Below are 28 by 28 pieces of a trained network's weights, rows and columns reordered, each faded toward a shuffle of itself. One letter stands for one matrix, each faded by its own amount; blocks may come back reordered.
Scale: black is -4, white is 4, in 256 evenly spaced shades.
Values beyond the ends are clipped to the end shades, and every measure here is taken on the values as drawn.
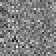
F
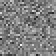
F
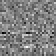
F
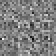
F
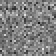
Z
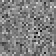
Z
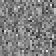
F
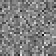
F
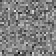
F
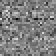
F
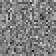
F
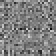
F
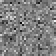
Z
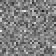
F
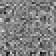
F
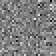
Z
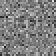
F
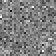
Z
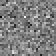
Z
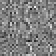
Z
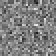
F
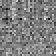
F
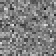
F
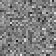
Z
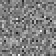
Z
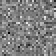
Z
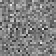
F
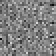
Z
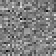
Z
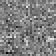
Z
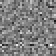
F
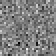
Z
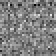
F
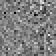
Z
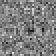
F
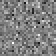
Z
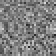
F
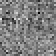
F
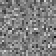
F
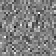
Z
